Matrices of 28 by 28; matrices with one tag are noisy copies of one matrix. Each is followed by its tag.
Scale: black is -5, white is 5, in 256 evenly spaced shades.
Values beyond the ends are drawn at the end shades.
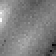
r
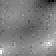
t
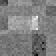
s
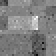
s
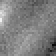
r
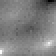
t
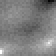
t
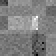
s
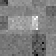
s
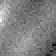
r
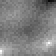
t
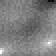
t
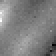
r
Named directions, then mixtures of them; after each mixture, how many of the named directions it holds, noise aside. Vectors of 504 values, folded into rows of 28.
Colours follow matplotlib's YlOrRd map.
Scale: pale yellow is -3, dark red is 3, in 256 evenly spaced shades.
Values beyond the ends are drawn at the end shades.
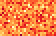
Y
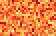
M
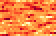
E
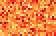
two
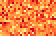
two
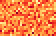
one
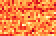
two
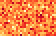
one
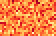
one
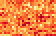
two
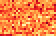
three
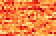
three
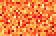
two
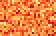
one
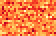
three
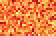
one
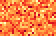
two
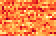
three
